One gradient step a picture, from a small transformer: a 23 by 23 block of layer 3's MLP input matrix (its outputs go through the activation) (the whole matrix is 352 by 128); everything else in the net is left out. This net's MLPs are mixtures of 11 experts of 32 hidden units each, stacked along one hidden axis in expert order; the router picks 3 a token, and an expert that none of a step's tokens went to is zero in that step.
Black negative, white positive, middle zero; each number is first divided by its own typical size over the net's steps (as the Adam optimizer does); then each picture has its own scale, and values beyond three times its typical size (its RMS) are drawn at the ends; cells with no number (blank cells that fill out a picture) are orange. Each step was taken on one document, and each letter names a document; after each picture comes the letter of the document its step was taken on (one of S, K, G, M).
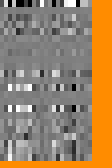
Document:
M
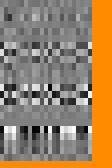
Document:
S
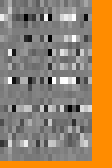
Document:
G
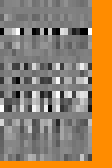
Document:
S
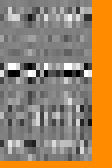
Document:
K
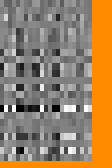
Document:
M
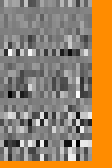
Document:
K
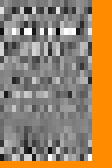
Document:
S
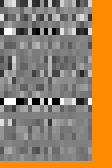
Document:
S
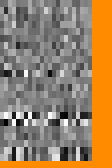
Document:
M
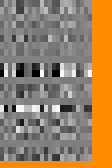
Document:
M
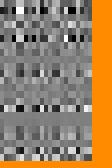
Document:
M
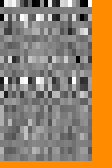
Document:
S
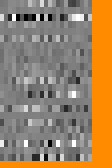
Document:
G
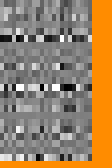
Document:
M
